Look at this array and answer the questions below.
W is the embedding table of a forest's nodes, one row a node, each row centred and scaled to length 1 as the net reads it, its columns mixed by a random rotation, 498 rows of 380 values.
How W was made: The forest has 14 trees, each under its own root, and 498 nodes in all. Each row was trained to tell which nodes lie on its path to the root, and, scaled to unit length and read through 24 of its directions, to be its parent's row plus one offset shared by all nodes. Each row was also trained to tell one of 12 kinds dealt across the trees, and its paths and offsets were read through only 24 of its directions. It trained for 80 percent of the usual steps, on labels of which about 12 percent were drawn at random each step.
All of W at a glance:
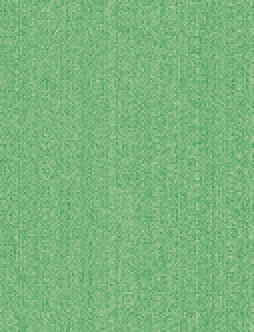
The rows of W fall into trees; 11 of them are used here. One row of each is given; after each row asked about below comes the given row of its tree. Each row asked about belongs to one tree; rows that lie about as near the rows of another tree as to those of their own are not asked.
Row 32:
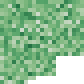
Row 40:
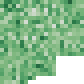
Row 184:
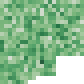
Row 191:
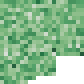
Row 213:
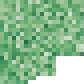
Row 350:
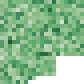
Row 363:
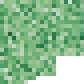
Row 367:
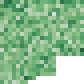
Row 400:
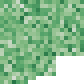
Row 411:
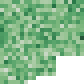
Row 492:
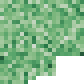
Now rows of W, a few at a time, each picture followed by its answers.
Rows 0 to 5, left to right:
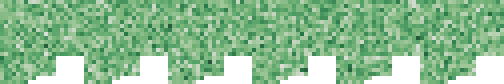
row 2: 411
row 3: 411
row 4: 400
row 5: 40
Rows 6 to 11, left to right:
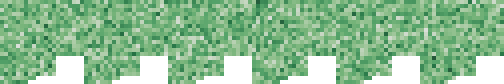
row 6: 400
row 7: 367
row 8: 40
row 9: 213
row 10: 492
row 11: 363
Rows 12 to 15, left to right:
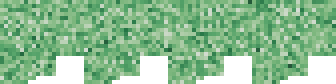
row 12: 32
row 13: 184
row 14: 367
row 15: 40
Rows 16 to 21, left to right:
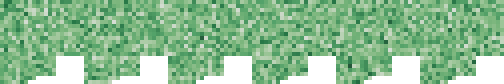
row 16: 40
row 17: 32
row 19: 367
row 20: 400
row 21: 184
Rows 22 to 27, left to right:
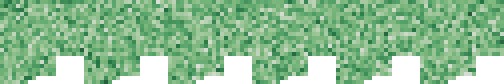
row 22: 367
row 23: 40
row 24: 411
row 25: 191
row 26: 492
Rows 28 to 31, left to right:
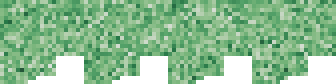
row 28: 411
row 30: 492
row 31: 367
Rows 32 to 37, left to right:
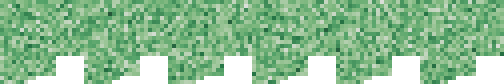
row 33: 400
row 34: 191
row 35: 40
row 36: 411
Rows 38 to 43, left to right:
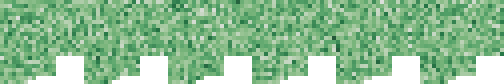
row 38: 363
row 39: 184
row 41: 411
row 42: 411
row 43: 411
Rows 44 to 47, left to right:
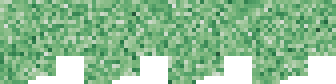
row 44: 184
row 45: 32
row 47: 32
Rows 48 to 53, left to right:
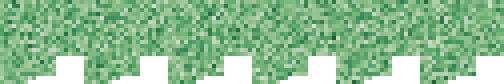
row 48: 411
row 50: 184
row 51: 367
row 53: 363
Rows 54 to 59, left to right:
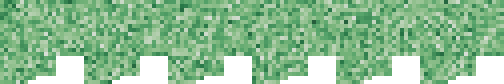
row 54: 411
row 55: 40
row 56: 191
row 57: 492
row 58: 213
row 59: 32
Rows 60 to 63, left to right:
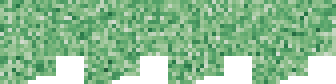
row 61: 400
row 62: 363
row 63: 184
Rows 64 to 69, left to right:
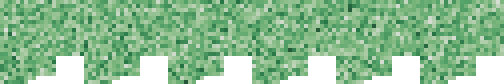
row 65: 350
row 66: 400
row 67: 32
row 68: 191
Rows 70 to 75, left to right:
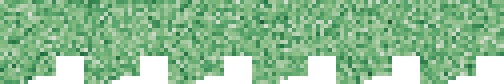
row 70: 492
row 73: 411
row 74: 411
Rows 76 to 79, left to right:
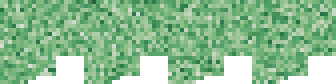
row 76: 213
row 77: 400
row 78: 411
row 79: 367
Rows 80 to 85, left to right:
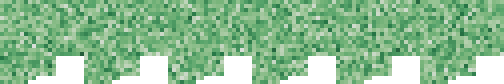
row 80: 492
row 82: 400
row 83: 191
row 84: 367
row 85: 184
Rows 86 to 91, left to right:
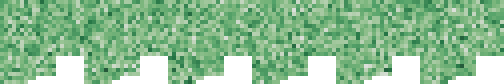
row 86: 32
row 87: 411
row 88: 40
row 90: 411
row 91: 40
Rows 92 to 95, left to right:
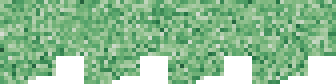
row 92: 492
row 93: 191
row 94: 492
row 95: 40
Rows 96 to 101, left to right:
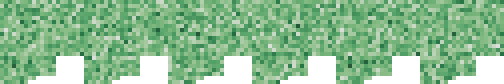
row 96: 191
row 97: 40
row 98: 40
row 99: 350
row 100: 492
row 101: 367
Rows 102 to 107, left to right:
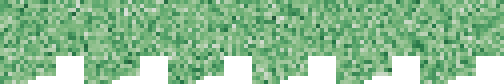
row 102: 367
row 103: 400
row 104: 363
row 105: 411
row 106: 367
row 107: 363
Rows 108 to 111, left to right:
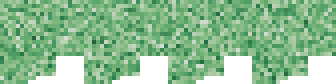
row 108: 32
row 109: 367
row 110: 32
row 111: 411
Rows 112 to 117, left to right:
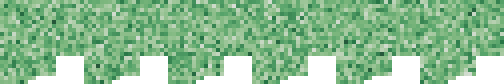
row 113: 400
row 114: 492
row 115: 213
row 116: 367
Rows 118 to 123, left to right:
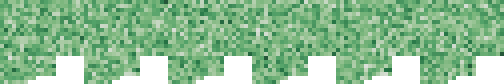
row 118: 32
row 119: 367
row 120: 191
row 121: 363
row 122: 411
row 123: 492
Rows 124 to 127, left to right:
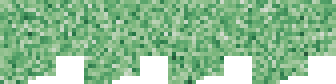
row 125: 363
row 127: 213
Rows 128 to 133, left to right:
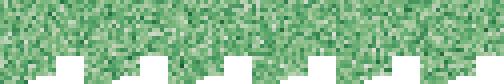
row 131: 184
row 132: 411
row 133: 32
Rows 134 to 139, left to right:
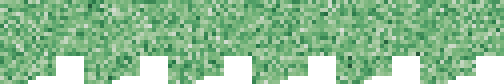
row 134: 32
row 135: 492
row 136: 363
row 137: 367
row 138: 492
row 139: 191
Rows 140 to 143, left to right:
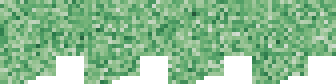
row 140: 32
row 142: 400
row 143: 213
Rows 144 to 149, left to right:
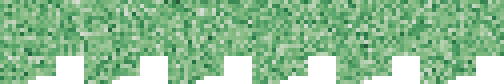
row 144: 184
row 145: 400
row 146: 40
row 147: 191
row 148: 411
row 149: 400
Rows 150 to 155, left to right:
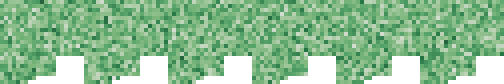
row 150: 32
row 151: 191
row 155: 213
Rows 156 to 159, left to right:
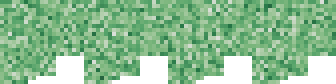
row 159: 191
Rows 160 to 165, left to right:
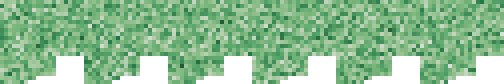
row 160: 32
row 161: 363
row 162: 492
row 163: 350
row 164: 40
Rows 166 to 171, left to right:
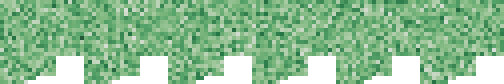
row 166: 363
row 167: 363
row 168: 213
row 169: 492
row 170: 400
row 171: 400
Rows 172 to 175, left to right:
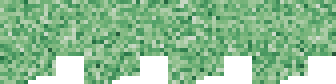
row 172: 40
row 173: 367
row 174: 32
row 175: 492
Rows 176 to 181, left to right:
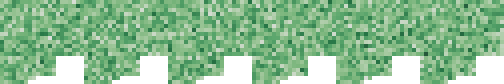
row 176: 184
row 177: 40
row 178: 400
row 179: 363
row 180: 411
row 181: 184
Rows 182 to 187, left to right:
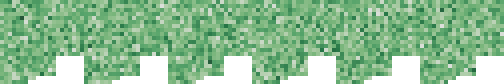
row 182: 40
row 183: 367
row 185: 400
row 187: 213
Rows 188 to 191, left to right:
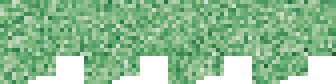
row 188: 32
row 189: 367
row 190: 184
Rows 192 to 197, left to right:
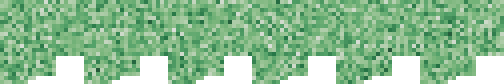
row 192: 363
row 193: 400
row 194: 213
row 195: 32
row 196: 363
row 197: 213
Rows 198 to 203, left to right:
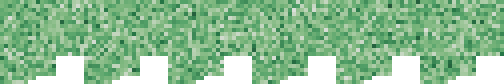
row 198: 191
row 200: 492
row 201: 40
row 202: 367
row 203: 191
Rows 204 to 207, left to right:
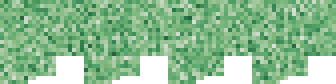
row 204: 367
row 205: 213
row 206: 40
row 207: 363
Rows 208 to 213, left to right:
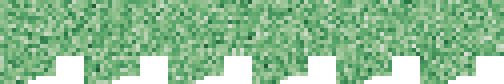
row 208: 40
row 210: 492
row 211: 400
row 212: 411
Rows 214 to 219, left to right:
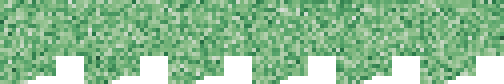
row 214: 363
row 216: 40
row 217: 400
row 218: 363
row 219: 363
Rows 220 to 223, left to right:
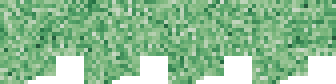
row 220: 32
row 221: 40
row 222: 184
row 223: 400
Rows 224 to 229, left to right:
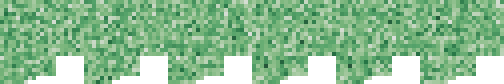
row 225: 213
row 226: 184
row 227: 492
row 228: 492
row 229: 32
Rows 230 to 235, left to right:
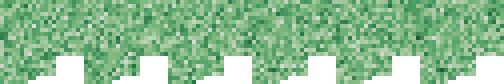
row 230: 367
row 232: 40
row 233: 411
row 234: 411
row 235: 411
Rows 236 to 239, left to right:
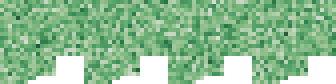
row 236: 40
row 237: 367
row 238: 184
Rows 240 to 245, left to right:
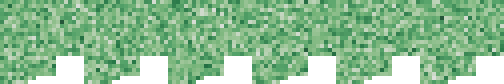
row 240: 191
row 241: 40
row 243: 191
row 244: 367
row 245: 367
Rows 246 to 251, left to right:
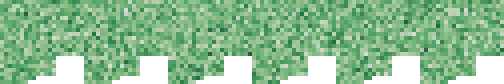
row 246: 492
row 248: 363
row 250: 367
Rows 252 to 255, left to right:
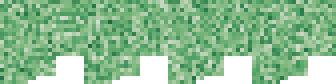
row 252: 492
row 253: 213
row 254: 367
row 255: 40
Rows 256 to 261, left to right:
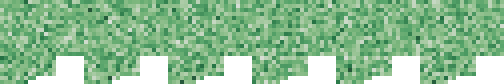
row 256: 40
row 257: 492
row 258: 363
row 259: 367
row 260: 400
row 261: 363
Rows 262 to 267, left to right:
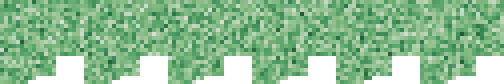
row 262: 184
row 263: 40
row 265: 32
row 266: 213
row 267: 184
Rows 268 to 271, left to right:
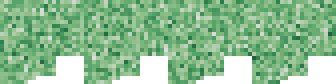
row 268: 184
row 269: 411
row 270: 411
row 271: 40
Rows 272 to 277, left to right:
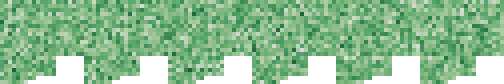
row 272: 363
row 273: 492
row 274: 411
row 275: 32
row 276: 213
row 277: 184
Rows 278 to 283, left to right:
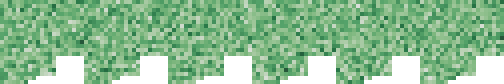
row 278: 367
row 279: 411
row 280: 411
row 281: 367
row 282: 400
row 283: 367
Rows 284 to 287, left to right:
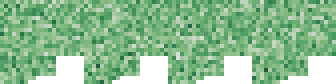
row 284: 411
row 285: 400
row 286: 40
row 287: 492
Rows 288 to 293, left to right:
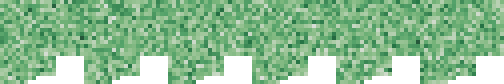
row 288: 411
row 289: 411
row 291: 492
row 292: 367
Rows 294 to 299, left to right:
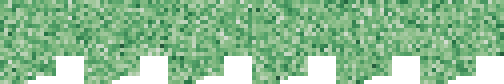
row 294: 363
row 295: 350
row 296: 40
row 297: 492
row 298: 40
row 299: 40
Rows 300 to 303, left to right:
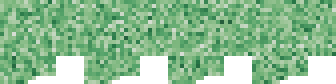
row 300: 400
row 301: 32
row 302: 191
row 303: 363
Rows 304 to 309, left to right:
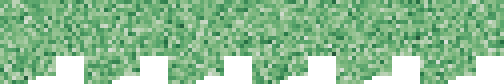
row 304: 400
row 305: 367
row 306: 363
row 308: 367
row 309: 40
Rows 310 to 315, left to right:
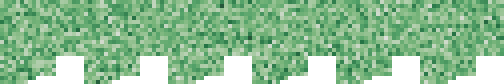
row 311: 363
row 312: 367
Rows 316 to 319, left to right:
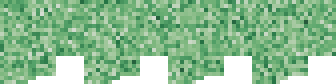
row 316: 367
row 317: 40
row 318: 400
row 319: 411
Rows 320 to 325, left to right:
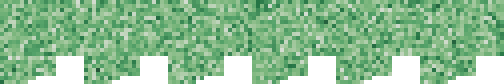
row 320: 400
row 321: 492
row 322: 191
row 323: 191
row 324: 492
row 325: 40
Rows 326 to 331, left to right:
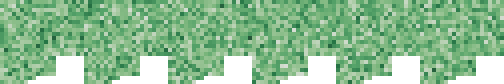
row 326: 32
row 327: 492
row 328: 363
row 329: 350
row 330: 363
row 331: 400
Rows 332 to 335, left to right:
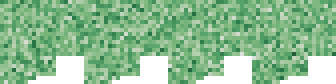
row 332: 40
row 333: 367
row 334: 400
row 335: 363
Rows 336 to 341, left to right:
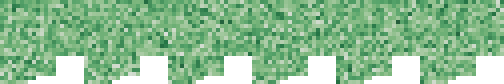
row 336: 191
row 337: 350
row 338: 191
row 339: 32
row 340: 492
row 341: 367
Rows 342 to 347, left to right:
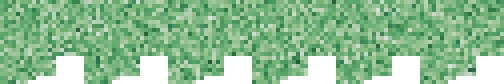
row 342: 191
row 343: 184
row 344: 411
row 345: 492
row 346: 363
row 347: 411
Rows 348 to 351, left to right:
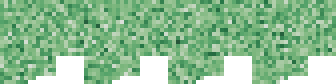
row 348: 40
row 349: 363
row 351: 411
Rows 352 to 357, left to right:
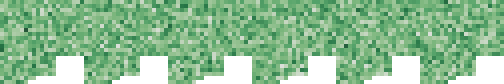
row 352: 400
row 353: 367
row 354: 411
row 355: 411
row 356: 32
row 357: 40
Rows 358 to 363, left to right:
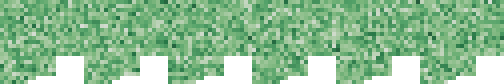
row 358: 363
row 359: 367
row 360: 363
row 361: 184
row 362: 367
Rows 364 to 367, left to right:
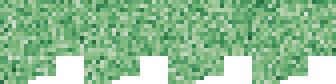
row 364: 400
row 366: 191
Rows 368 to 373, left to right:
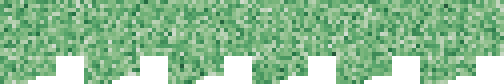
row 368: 367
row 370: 400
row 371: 363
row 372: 40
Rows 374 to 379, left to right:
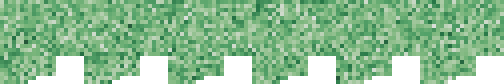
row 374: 213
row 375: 350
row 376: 363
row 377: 492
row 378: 492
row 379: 411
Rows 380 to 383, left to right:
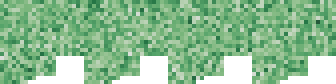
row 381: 411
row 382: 367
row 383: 400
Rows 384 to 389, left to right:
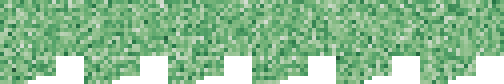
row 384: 363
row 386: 40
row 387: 363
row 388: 492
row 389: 411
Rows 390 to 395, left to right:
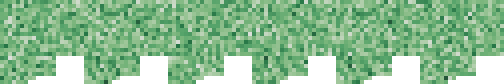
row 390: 40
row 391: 32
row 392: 184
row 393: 184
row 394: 400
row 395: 213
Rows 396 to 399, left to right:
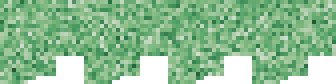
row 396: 363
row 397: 32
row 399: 191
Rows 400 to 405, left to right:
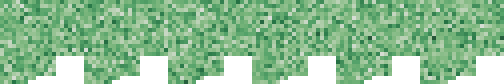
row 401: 184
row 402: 400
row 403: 213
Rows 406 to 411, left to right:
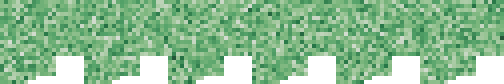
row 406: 363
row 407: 40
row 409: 492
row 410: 40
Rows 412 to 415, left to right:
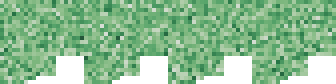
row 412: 363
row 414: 400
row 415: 367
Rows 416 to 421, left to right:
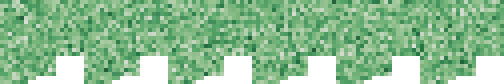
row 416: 40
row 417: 400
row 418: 400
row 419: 367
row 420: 191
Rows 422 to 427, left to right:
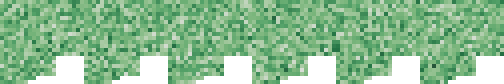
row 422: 492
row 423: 213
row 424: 363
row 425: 367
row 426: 400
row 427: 492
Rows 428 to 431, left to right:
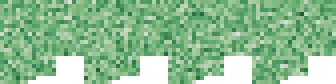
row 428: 213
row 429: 492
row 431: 32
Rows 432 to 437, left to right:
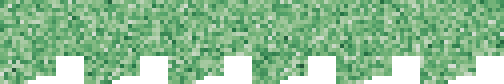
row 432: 32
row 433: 40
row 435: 363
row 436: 213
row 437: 350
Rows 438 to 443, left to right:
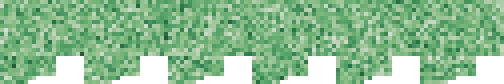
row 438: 492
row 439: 191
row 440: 191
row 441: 184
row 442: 492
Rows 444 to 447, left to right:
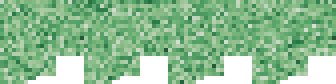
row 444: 363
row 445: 367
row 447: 400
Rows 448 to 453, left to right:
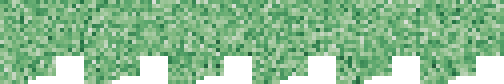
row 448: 367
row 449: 363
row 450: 492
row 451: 213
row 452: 40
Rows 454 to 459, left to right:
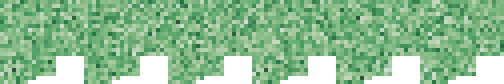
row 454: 400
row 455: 492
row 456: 411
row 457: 400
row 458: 492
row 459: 32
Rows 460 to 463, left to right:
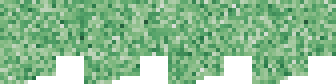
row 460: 191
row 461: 191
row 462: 184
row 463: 367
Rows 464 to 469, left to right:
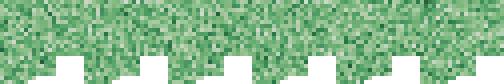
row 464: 32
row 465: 184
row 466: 350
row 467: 184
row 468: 367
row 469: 213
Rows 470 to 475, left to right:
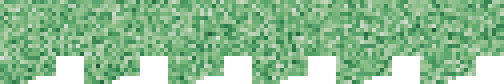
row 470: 363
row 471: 400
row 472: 184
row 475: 350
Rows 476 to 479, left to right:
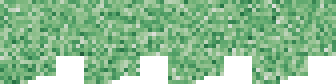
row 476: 363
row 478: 492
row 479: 400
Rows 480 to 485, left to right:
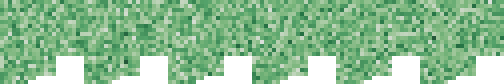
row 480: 40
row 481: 184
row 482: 40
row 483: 363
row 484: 492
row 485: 363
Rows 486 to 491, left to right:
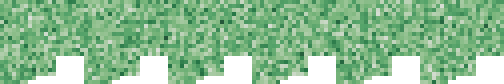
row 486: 411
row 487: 400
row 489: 367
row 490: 363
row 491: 411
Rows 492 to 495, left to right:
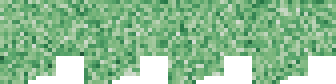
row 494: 40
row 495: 400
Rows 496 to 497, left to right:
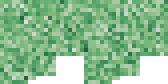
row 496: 400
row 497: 400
